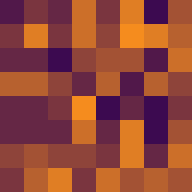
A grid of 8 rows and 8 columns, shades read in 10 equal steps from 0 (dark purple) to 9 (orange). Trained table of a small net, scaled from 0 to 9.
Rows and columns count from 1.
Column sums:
23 34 26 43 30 46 23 42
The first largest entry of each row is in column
6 6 8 1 4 6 6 3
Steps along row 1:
up down up down up down up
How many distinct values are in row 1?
7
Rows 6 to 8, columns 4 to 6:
7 2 8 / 4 3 8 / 3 7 5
